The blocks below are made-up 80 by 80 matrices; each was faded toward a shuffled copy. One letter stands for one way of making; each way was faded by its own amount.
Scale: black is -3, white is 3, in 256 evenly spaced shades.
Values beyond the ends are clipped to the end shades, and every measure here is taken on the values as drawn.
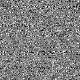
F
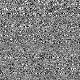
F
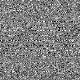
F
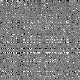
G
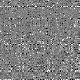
G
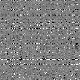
G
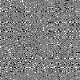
G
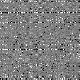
G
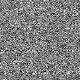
F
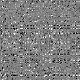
G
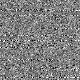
F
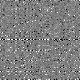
G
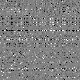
G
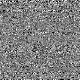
F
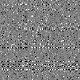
G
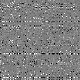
G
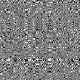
G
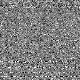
F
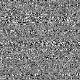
F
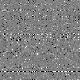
G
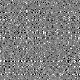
G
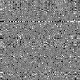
G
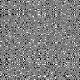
G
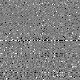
G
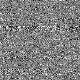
F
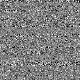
F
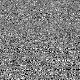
F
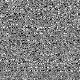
F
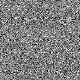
F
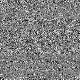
F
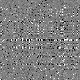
G
